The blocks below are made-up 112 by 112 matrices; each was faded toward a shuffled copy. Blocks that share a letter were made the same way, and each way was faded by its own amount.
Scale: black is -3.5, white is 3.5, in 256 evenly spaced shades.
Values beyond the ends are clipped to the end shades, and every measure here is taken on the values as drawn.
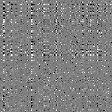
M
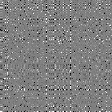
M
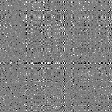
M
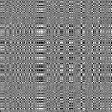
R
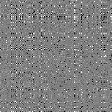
M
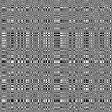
R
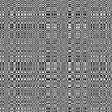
R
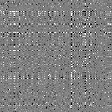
M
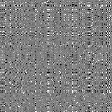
M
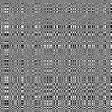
R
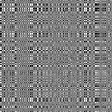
R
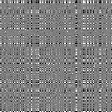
R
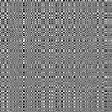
R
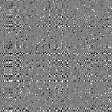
M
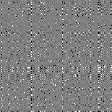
M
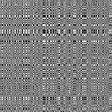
R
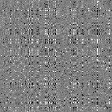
M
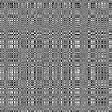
R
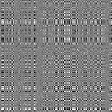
R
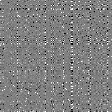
M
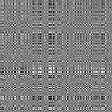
R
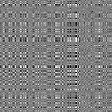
R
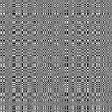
R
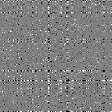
M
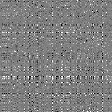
M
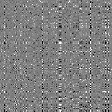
M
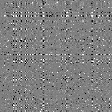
M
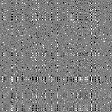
M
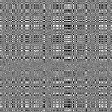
R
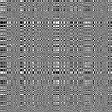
R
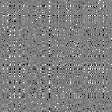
M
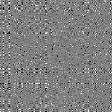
M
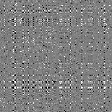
M
